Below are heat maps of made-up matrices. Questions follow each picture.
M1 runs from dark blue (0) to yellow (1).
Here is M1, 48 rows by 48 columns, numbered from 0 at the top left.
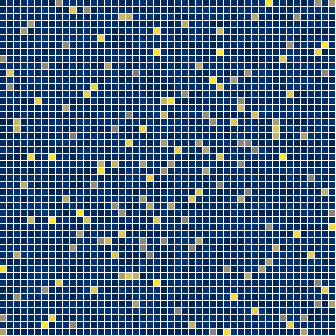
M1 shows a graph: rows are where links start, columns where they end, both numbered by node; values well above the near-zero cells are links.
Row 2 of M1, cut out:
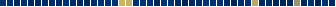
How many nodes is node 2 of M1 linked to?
4
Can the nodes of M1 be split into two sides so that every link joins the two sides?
no
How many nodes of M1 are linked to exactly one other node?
2
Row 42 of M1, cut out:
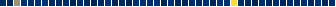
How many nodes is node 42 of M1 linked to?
2
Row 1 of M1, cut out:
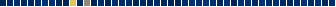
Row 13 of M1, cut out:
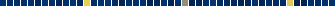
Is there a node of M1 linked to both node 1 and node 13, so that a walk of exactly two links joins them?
yes
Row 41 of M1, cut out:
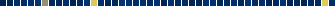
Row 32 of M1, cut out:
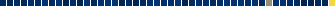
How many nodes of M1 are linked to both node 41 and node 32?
0
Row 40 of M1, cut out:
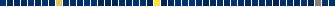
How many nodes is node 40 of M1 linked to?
3
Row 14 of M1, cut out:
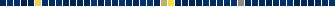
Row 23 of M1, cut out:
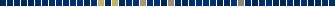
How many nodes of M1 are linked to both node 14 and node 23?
2
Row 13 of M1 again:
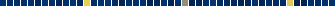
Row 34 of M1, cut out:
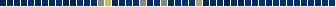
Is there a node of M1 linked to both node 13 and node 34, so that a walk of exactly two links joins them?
no
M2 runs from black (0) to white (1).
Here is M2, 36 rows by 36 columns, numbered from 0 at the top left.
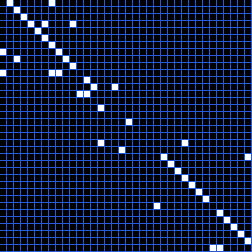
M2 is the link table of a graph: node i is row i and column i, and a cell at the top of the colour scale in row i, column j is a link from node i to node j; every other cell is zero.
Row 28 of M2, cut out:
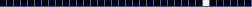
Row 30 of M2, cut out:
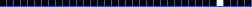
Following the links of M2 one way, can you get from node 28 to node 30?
yes
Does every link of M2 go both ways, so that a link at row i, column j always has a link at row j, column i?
no
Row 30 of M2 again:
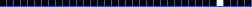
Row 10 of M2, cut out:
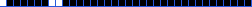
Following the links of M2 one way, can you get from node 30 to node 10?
no
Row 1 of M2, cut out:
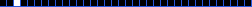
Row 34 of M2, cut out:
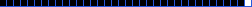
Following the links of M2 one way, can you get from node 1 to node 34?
no
